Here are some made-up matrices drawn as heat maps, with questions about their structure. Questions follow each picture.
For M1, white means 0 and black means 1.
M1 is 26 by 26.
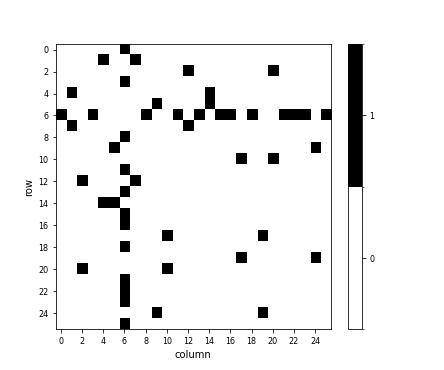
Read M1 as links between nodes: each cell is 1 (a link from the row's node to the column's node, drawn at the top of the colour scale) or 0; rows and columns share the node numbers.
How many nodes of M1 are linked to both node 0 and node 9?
0
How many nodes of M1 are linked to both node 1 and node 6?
0
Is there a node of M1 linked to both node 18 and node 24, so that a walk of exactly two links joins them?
no
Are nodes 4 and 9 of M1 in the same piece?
yes
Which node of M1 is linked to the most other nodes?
node 6
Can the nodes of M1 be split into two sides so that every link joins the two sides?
no
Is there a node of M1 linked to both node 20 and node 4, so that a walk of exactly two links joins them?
no
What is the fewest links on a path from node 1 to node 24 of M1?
5
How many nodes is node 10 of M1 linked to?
2
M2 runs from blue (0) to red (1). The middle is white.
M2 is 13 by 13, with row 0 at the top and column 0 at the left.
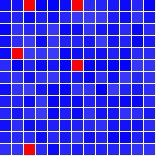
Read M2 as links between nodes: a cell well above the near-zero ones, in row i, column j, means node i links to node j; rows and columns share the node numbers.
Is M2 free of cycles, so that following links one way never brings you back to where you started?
yes
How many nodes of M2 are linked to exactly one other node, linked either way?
4
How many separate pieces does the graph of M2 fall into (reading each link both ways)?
8
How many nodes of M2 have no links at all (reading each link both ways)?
6
